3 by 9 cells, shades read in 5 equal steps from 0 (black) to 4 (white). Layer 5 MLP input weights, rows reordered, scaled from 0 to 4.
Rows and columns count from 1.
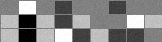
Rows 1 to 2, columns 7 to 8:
1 2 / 2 4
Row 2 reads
3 0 3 1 3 2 2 4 3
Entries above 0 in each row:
9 8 8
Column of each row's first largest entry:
2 8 4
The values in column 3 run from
2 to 3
